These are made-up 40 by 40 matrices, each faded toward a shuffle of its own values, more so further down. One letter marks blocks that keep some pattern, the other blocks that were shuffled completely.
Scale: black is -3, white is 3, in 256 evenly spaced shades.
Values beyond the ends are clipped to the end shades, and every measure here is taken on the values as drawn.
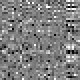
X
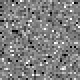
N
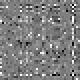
X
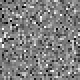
N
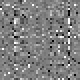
X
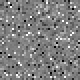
N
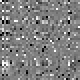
X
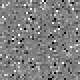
N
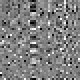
X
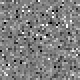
N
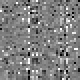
X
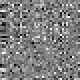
X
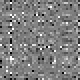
X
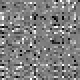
X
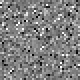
N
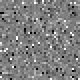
N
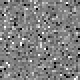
N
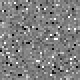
N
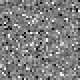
N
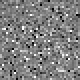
N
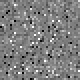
N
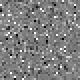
N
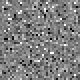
N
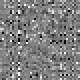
X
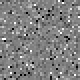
N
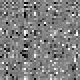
X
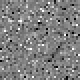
N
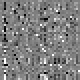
X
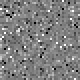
N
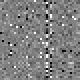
X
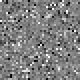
N
